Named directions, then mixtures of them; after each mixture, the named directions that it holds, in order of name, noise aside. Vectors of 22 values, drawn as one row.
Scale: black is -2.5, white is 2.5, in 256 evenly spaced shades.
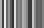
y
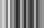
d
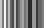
d, y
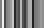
d, y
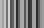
d, y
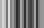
d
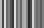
y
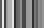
d, y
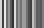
y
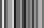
d, y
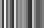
y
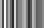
y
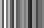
d, y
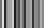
d, y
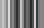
d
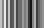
d, y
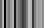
y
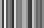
y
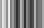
d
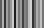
y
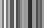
d, y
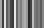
y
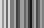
d, y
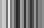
d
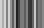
d, y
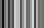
d, y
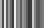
y
